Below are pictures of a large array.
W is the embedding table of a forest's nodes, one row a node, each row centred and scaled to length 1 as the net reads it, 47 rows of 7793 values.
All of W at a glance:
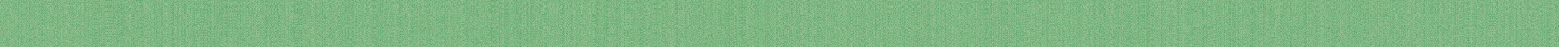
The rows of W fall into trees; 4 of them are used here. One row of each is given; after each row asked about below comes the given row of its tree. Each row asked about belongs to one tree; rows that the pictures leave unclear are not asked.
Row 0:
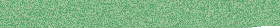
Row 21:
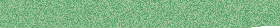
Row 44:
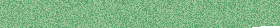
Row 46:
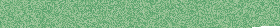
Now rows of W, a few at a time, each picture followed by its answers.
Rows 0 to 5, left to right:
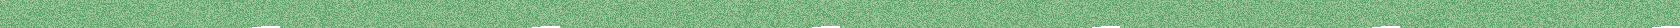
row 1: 46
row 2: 21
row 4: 46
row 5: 0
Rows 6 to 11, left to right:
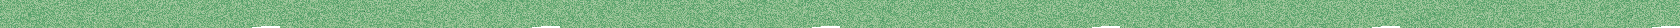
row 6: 0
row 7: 0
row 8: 46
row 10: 46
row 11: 0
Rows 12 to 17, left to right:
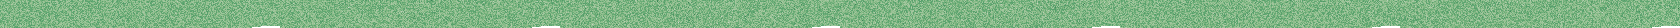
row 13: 46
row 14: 21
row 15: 44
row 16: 21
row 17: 0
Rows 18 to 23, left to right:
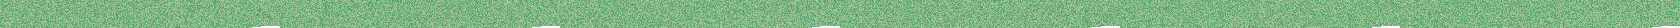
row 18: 21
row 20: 0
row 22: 46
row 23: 0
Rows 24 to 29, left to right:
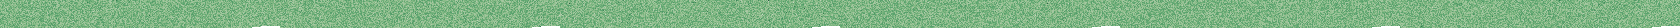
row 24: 46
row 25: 21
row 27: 0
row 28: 0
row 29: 44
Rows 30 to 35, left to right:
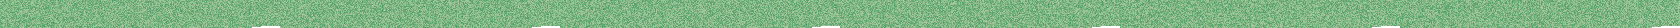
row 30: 46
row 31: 0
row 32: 46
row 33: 46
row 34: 0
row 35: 46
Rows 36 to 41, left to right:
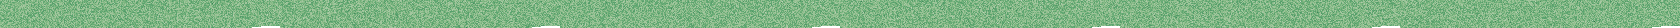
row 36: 0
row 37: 21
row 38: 46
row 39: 44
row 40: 46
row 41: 0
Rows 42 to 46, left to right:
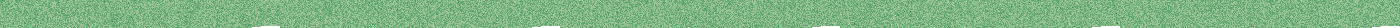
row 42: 21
